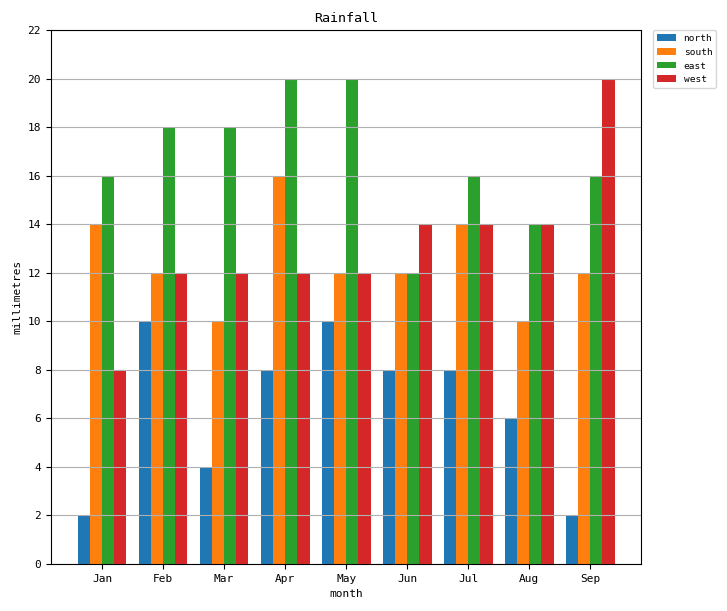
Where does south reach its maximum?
Apr
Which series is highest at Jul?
east
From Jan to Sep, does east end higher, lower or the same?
the same
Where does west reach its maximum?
Sep
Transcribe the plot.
Title: Rainfall
x-axis: month, ticks Jan Feb Mar Apr May Jun Jul Aug Sep
y-axis: millimetres, ticks 0 2 4 6 8 10 12 14 16 18 20 22
Legend: north, south, east, west
Values:
north: 2 10 4 8 10 8 8 6 2
south: 14 12 10 16 12 12 14 10 12
east: 16 18 18 20 20 12 16 14 16
west: 8 12 12 12 12 14 14 14 20
